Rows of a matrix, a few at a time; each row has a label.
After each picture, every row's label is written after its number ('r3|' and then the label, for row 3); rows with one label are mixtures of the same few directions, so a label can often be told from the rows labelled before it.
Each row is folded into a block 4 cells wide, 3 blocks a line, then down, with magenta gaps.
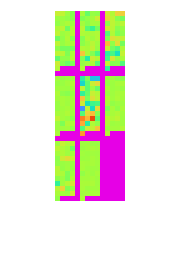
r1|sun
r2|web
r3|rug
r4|web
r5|rug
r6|rug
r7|web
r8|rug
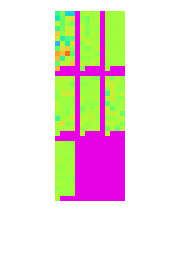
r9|rug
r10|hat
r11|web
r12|web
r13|rug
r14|hat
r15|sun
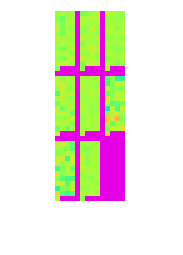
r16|hat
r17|sun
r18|sun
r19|hat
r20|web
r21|rug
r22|sun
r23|hat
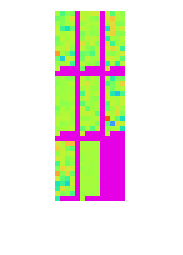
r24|web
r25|rug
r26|hat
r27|rug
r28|hat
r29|web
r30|rug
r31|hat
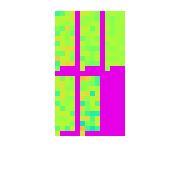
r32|sun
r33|sun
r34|hat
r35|hat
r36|sun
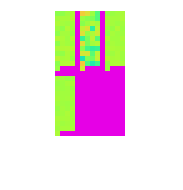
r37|sun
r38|sun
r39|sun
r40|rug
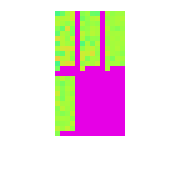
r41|sun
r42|rug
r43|web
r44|hat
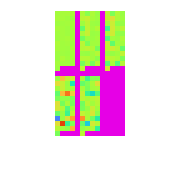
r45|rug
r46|hat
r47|hat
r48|web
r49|web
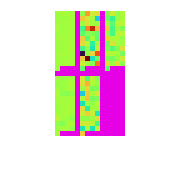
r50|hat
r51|web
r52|hat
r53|web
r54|hat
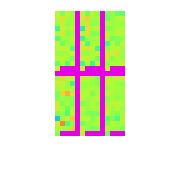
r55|hat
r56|hat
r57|rug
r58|web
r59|sun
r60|rug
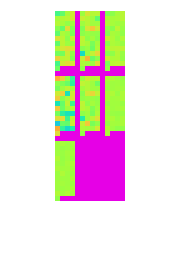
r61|sun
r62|web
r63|sun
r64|sun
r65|web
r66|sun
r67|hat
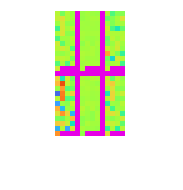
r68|hat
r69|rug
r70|web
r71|hat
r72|rug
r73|hat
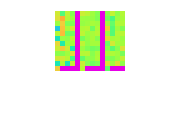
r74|hat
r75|sun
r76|hat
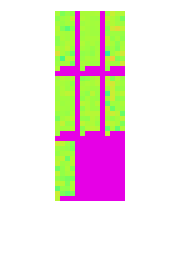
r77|web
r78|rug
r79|web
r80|web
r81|sun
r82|hat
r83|sun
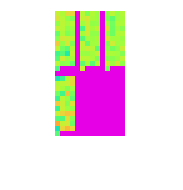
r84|rug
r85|hat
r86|hat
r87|sun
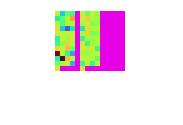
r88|web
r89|hat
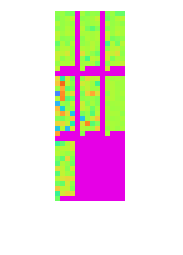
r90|rug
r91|web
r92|rug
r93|hat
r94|web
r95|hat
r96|sun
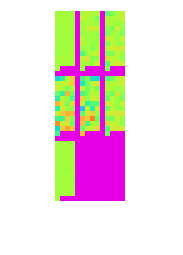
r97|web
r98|web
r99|sun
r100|sun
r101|rug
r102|sun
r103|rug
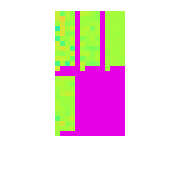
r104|hat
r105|sun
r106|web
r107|web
